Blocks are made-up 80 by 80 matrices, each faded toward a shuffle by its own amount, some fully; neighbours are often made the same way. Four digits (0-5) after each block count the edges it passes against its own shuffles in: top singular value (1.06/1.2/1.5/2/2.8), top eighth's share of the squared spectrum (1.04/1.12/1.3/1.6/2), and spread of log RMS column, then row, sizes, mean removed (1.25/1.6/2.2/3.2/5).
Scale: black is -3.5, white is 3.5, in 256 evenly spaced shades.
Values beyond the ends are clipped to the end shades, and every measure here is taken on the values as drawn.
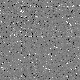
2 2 1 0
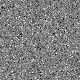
1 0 0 0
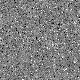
0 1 0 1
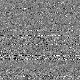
2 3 0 3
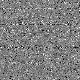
1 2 0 2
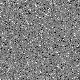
0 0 0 0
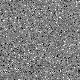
0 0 0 1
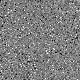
0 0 0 0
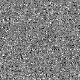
1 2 0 2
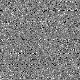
1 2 0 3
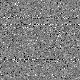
2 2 0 3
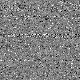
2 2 0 3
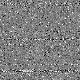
2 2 0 3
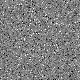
0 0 0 0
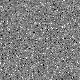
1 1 0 1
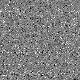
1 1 0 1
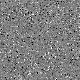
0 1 0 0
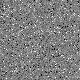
0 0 0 0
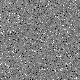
0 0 0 0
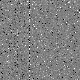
3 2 1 0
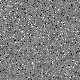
0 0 0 0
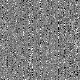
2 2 3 0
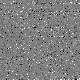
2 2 0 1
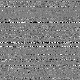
3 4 0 4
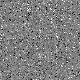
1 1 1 0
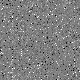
1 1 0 0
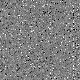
2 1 1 0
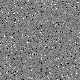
1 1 1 0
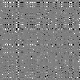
5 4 2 3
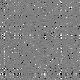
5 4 2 2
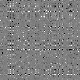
5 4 2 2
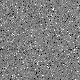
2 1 0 0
